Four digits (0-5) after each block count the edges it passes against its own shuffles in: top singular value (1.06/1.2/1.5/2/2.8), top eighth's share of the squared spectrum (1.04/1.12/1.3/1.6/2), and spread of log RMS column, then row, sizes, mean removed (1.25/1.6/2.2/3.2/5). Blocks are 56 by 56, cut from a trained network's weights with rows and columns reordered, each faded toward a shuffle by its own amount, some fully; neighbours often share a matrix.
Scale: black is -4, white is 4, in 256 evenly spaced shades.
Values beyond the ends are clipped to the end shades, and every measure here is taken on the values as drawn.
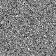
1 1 0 0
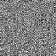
3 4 2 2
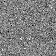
1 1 0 0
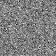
1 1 0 0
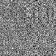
3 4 2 2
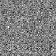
3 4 2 2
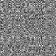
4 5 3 2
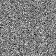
0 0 0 0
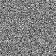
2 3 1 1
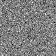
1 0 0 0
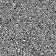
1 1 0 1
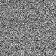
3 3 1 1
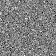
1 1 0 0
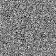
2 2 0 0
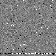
3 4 0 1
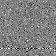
3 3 0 1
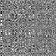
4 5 3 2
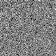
2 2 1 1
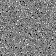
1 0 0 0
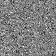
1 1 0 0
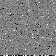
3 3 0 1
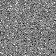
0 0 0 0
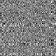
3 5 3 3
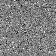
0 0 0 0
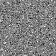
1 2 0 0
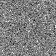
0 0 0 0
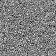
2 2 0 0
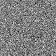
2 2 0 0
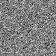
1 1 0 0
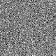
2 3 0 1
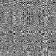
3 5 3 2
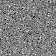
0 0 0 0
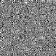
3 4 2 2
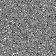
0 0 0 0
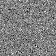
1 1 0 0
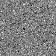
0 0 0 0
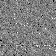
2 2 0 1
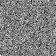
1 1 0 0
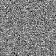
2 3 1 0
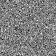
1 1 0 0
